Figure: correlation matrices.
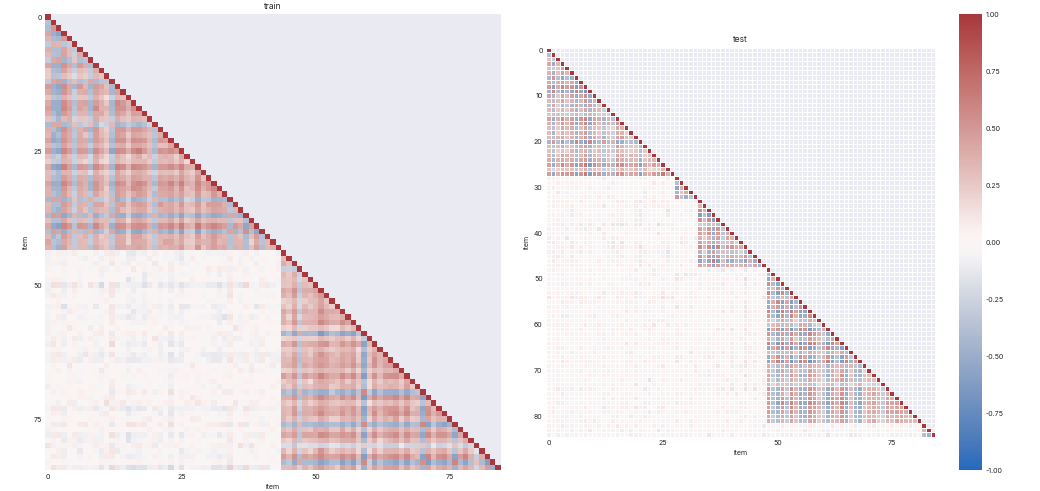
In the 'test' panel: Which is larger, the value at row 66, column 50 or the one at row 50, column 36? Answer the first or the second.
the second
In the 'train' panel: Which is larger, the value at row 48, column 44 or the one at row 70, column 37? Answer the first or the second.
the first
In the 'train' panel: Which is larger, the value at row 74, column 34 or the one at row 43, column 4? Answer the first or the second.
the second
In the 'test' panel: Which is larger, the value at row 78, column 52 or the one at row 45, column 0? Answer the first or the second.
the second
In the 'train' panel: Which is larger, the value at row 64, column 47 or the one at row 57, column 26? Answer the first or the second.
the second
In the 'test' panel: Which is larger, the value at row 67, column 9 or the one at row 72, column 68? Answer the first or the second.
the first
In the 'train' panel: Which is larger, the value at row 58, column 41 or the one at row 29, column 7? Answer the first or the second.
the second
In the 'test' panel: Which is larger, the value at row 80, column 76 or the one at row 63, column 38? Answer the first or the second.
the first
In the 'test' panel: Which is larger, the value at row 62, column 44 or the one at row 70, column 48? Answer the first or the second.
the second
